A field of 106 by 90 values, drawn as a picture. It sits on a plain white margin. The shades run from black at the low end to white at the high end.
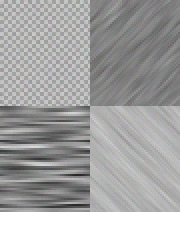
It is made of 2 by 2 panels. Panel 1,1: high, checkered. Panel 1,2: middling, slanting up to the right, faint in contrast. Panel 2,1: middling, streaked across, strong in contrast. Panel 2,2: high, slanting down to the right, faint in contrast.
